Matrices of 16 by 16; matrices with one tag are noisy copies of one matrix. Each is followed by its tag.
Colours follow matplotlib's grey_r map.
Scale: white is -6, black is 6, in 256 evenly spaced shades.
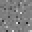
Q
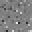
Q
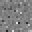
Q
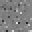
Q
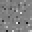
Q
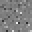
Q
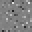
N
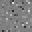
N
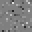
N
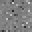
N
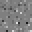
Q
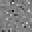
N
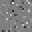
N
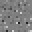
Q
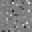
N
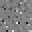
Q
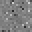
N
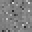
N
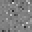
N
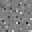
Q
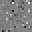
N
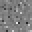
Q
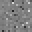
N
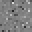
N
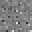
Q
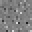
Q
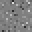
N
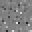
Q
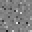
Q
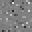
N
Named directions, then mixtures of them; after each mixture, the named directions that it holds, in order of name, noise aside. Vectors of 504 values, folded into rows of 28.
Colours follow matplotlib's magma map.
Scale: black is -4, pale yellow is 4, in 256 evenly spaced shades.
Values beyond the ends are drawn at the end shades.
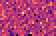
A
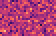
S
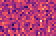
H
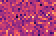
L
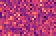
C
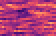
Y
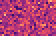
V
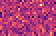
C, L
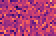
S, V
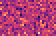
C, H, V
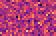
L, S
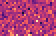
A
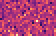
A, S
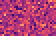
V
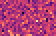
A, H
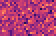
A, S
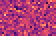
V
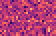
H, S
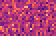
H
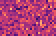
A, H, V
